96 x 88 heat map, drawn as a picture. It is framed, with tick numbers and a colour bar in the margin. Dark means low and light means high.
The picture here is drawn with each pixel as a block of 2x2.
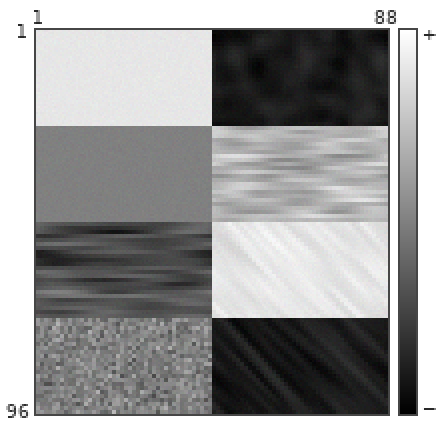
It is made of 4 by 2 panels. Panel 1,1: very high, flat. Panel 1,2: very low, blotchy, faint in contrast. Panel 2,1: middling, flat. Panel 2,2: high, streaked across. Panel 3,1: low, streaked across. Panel 3,2: very high, slanting down to the right, faint in contrast. Panel 4,1: middling, fine-grained. Panel 4,2: very low, slanting down to the right, faint in contrast.
